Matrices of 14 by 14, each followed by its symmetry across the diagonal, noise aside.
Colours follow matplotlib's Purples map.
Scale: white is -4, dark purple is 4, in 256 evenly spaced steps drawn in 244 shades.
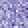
neither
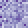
symmetric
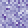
neither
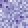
symmetric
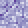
symmetric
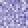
neither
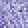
neither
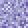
symmetric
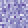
neither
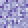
symmetric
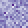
symmetric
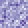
symmetric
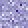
neither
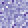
symmetric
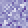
symmetric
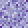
symmetric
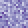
neither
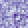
symmetric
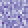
neither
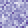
symmetric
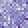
symmetric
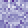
neither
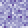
neither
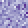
neither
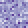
neither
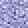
neither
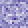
neither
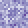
symmetric
